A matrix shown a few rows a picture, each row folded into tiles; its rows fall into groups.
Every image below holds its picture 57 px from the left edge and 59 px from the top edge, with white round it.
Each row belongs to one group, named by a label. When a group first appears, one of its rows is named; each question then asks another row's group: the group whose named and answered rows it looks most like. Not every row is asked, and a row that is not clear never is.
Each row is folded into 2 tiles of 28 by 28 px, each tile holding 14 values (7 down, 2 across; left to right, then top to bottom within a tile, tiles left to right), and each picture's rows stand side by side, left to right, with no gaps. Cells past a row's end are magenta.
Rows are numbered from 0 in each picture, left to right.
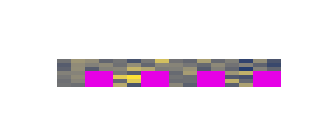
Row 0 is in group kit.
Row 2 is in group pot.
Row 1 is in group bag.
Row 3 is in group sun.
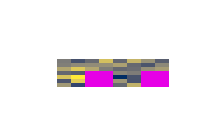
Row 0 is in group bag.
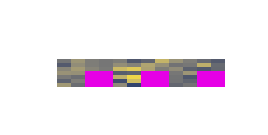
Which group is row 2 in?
sun
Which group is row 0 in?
kit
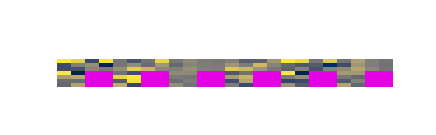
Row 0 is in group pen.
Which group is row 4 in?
pen
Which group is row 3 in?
bag
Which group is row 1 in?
bag
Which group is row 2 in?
kit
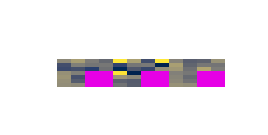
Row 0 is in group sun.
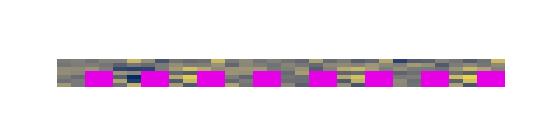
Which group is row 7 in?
bag
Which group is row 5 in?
bag
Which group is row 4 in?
pot
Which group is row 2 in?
bag
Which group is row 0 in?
kit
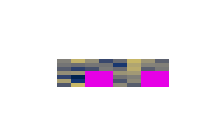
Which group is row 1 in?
kit
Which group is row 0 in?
sun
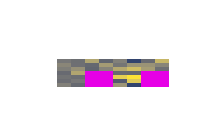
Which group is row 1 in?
bag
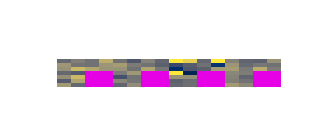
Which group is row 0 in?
bag
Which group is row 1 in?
sun
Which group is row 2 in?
pen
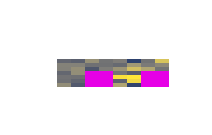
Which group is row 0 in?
pot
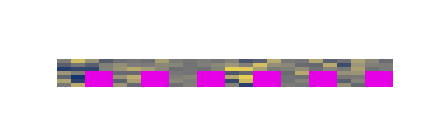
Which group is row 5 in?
kit
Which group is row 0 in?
sun
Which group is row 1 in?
bag
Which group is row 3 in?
bag
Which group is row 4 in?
pot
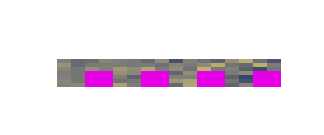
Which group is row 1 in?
kit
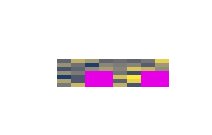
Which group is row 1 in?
bag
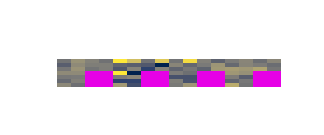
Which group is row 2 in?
sun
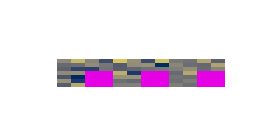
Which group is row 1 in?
pen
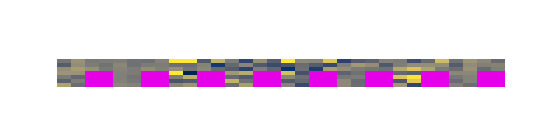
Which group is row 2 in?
pen
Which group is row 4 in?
pen
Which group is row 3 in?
sun
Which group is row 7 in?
kit
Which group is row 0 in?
kit
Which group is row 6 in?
bag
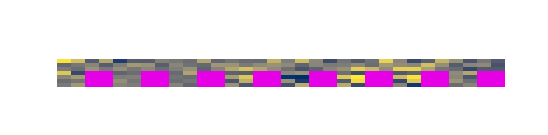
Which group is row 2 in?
pot
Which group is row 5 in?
bag
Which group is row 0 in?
pen
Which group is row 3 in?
bag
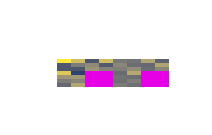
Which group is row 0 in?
pen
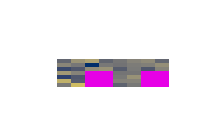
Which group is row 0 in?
sun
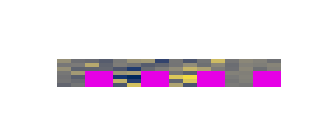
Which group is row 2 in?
bag
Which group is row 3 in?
kit
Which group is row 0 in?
sun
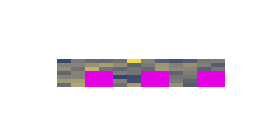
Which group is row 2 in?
pot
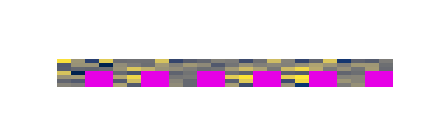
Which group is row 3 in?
bag
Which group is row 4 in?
bag
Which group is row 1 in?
bag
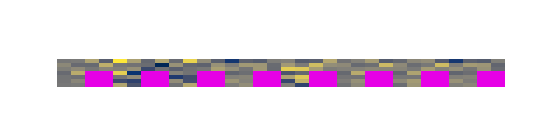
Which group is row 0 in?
pot
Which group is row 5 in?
pot
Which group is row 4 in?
bag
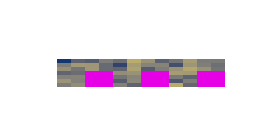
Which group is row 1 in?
kit
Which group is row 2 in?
kit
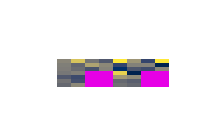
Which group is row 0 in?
sun
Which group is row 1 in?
pen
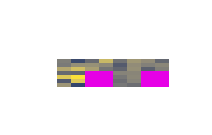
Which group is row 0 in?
bag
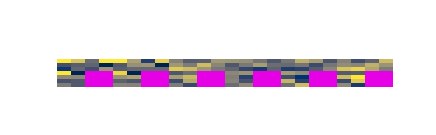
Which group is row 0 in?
pen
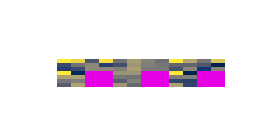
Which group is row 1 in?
kit
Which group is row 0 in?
pen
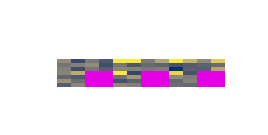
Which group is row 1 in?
pen
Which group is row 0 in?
sun
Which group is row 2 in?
pen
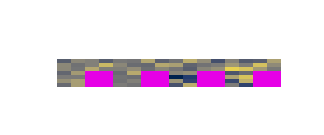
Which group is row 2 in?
sun
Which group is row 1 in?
pot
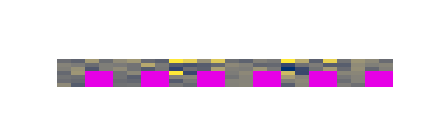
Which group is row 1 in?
sun
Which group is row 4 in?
pen
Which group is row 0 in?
pot
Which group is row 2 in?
pen
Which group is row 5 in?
kit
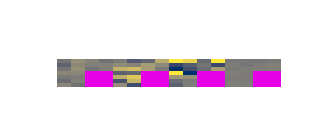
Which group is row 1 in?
bag
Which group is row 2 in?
pen
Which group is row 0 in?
kit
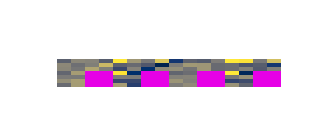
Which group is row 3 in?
pen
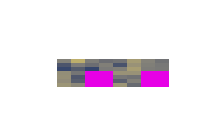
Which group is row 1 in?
kit
